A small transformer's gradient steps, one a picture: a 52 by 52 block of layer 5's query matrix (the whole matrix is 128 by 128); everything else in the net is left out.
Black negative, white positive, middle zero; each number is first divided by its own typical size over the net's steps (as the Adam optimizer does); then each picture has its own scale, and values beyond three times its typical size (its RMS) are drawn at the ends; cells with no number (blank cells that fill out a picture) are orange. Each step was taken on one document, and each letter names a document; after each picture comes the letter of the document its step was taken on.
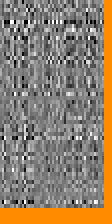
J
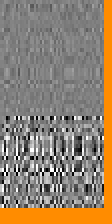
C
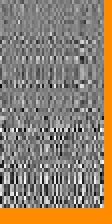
C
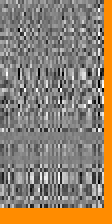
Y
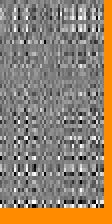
J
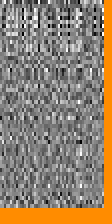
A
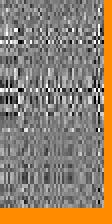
Y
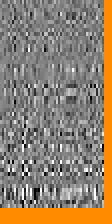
J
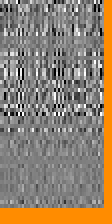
Y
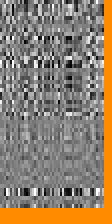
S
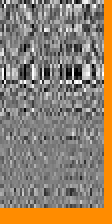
S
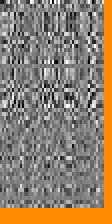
S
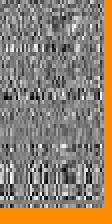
A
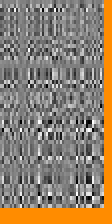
C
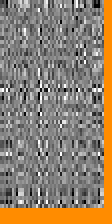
Y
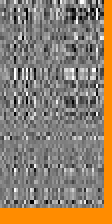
J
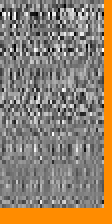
A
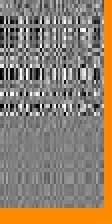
Y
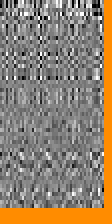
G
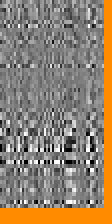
S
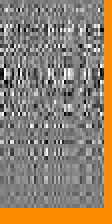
Y
